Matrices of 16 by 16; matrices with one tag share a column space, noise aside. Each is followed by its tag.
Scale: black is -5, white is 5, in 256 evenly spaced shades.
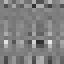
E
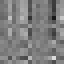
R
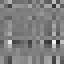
E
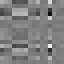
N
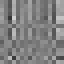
R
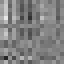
R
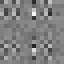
N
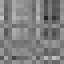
R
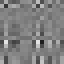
E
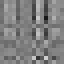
R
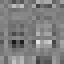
E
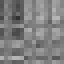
R
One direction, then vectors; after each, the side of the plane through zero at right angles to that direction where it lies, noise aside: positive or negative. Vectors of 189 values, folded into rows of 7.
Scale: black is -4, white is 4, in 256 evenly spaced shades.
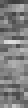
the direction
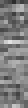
positive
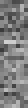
positive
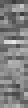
positive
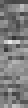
positive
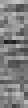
negative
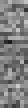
negative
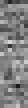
positive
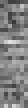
positive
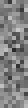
negative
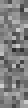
negative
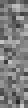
positive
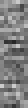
negative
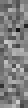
positive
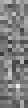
negative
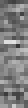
positive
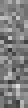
negative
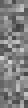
positive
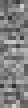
positive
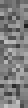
positive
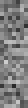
positive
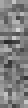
negative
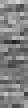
negative
